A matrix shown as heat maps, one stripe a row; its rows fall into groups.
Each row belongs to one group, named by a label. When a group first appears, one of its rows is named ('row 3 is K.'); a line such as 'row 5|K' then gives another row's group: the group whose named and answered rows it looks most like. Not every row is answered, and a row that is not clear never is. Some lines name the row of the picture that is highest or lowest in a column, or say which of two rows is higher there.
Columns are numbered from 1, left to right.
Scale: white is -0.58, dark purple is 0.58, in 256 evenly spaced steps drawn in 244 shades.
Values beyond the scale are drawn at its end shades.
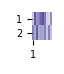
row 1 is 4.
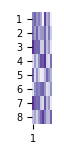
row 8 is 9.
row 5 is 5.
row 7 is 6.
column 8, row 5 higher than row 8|Yes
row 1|6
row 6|4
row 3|6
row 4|9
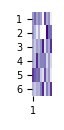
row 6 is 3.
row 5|6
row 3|3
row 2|5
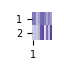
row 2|3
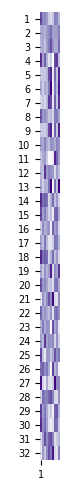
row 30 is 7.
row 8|7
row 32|9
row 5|3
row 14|6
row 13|3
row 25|5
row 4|7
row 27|5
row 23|6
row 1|7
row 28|4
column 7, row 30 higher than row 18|No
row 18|6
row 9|3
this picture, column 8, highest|27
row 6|3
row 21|9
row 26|6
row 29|7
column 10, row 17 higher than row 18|Yes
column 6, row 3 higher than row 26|Yes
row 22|7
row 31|4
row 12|4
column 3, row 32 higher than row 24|No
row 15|7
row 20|7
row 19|3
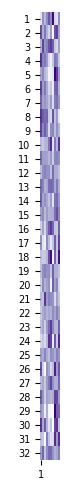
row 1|9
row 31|5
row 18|3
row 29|5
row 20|6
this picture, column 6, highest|18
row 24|3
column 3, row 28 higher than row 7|No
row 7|7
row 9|6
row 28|5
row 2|7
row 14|7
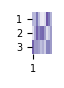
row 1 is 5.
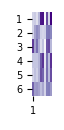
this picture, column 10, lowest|3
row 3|7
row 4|3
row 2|5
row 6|7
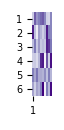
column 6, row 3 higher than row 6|No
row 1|4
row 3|5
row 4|3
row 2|5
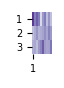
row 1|6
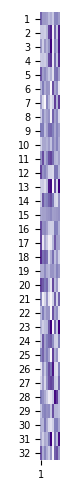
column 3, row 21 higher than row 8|No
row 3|3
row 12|7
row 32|7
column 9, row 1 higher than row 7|Yes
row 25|6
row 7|5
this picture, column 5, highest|13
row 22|6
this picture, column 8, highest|28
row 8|6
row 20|6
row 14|4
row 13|3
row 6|6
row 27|9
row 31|3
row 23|3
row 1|7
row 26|9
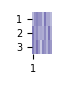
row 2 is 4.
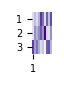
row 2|9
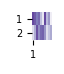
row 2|4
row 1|6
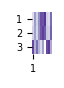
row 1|9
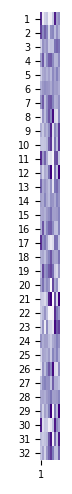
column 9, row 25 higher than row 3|No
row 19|4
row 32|9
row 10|3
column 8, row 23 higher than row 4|Yes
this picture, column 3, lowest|23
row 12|3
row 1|5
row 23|5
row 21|3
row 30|5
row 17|7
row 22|5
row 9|3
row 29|3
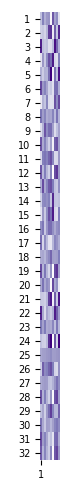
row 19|7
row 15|9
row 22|5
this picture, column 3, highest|9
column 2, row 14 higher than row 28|Yes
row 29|9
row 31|7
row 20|6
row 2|3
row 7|5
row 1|6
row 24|3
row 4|9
